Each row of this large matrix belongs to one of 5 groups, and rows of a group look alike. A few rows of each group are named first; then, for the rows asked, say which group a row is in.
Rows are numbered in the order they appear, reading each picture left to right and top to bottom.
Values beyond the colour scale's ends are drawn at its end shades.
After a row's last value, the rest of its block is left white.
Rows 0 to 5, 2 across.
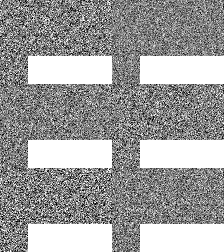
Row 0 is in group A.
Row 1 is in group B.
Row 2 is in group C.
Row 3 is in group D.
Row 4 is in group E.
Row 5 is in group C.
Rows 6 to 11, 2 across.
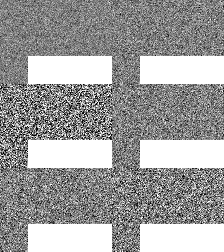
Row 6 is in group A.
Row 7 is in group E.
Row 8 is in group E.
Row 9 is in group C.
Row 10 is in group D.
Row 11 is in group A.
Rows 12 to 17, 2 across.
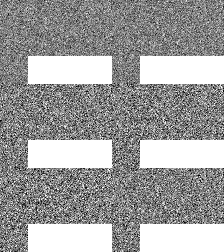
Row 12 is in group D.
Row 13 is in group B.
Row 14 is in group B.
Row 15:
C
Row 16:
A
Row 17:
B
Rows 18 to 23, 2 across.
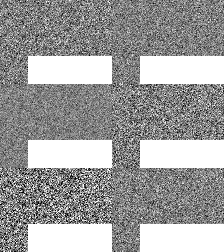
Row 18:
A
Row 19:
E
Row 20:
D
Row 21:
C
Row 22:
A
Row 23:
D
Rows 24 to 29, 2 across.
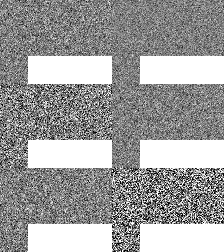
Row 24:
A
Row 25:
E
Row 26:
D
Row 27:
A
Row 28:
B
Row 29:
E
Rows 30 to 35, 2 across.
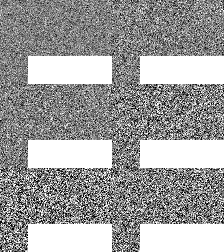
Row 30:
E
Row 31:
D
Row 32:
B
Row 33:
A
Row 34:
D
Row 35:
E
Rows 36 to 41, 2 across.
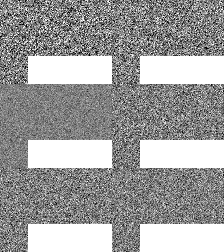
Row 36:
A
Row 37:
D
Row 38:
E
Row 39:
C
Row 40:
E
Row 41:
C
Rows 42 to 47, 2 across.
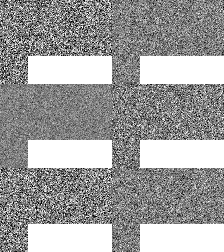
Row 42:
C
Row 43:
D
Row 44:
D
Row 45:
B
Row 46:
D
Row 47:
A
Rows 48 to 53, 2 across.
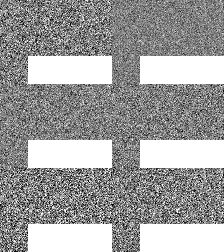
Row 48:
A
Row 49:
B
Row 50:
A
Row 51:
E
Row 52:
B
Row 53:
B
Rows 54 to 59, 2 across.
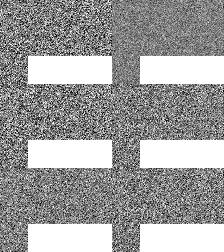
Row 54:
E
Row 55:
C
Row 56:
D
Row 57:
C
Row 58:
D
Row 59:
C
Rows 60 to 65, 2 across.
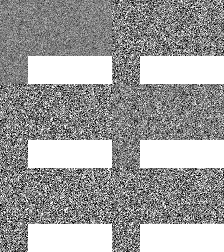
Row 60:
D
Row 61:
C
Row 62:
B
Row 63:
A
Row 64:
B
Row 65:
C
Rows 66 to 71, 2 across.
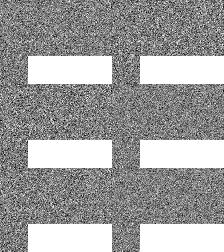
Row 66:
C
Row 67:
B
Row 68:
C
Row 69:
E
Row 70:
C
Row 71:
E
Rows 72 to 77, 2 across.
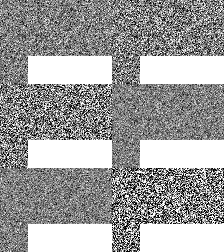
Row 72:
A
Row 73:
A
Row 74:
E
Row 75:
A
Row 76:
E
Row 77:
B
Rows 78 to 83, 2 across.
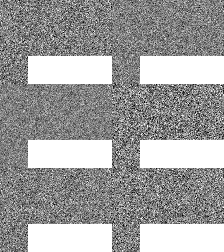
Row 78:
C
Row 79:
E
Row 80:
A
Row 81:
D
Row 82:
C
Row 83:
D
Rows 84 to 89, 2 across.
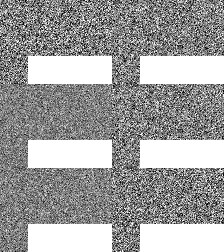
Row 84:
A
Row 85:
D
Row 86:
B
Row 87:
D
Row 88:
B
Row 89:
E
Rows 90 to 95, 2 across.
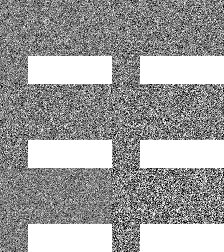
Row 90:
A
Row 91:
E
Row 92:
B
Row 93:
C
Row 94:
C
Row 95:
B
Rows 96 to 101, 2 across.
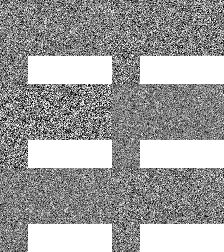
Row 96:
D
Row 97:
E
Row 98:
A
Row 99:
D
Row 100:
B
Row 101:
D
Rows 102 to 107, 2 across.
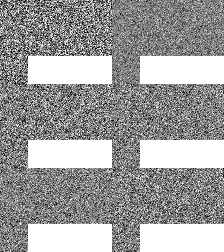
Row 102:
B
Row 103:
A
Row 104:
A
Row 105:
D
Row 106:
E
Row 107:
D
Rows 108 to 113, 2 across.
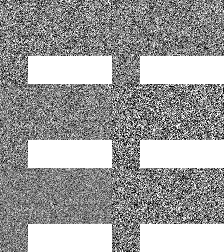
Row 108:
C
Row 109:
D
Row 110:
C
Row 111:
B
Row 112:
C
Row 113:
A
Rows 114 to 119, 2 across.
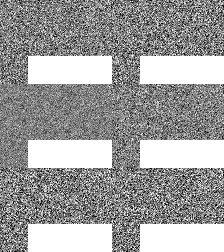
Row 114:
C
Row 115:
E
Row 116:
A
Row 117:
D
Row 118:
D
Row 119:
C
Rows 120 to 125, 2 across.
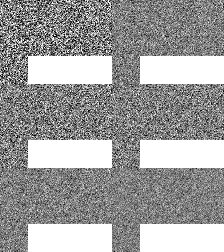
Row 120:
C
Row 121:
C
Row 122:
E
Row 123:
E
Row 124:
A
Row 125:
A
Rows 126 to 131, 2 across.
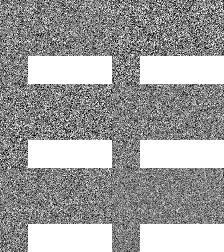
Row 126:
D
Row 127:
D
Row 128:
E
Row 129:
A
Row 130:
C
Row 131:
B
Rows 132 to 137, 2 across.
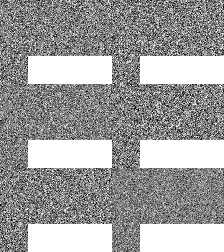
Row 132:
C
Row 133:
B
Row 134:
B
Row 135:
A
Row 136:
B
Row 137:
C
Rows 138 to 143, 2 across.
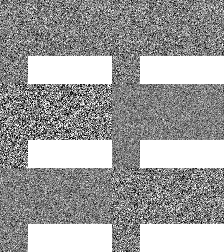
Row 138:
D
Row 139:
D
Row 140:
A
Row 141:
C
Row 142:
E
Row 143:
A
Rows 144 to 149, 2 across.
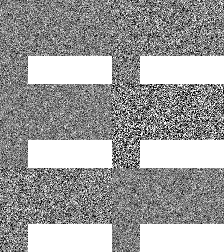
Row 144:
E
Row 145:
A
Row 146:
B
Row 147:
C
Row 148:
D
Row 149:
A
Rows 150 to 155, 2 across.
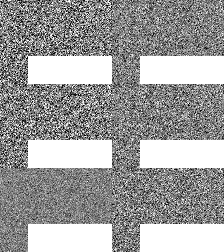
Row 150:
C
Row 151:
D
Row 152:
A
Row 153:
D
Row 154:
E
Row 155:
C
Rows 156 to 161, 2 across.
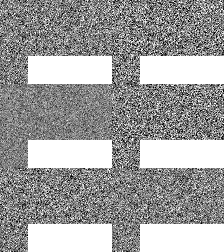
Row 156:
A
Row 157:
D
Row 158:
D
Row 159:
E
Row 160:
A
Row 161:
A
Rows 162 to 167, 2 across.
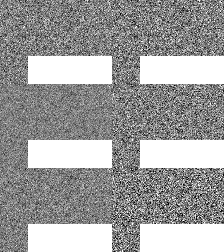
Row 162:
A
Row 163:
A
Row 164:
A
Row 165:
E
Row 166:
A
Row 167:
E
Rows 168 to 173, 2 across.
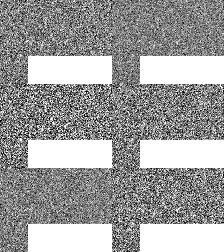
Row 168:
B
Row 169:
B
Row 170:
B
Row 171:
C
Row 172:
C
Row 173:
B
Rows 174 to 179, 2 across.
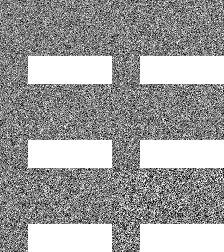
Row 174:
E
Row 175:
B
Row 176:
B
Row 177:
C
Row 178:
A
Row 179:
D
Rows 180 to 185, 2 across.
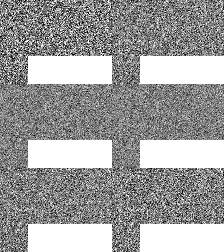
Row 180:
B
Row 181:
B
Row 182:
E
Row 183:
D
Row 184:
C
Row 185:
C
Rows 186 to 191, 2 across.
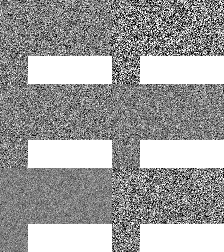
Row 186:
E
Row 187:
A
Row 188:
E
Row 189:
B
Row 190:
A
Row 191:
D
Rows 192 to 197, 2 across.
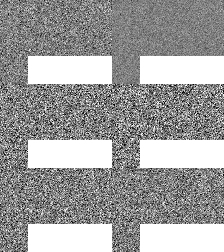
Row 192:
D
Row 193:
D
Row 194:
E
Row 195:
D
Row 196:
B
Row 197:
C
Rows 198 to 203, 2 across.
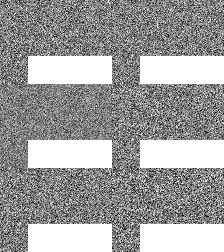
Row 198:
C
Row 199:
E
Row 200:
C
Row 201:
D
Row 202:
C
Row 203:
D
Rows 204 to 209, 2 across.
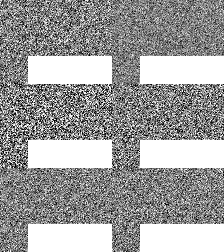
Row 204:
A
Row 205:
D
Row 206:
C
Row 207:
E
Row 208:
E
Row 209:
C
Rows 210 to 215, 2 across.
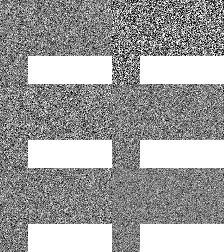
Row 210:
D
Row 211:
B
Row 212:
D
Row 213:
C
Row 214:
B
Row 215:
E
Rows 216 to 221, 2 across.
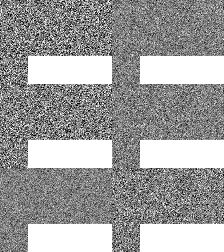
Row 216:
E
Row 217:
D
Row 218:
E
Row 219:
C
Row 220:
E
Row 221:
C
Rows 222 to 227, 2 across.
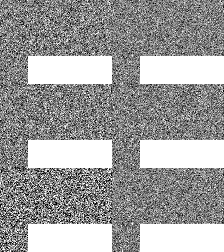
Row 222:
A
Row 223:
E
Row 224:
B
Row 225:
C
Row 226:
E
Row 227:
E
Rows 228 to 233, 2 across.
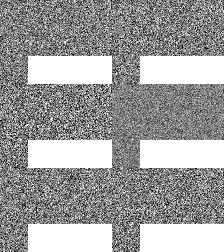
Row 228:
B
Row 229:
D
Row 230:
B
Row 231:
E
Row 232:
A
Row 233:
C
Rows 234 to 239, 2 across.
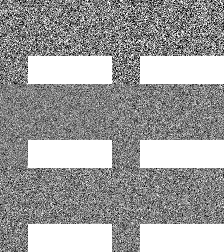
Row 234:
A
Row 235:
C
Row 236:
E
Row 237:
A
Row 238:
C
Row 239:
D
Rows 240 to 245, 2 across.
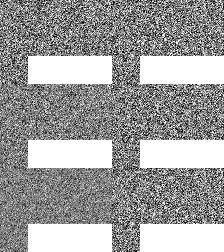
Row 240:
C
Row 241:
B
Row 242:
A
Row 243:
E
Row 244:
A
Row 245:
B
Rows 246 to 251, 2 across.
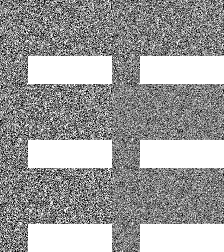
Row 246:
B
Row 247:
B
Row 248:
B
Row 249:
E
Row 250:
B
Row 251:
E
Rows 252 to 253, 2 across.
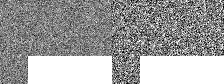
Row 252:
C
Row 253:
B
